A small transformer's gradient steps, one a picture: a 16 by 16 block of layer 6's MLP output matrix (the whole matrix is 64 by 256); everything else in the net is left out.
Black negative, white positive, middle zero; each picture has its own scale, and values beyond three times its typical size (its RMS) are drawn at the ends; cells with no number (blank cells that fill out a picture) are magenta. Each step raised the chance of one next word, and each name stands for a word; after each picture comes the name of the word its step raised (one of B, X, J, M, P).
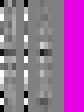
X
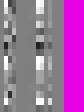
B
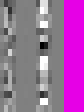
B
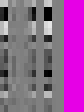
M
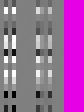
X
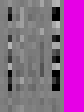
M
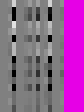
M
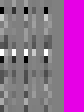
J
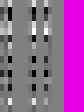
M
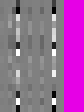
J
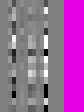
X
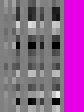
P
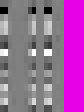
J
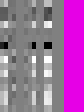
B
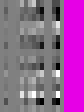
P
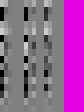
M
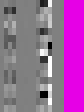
B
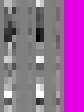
P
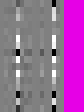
X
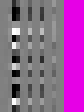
M
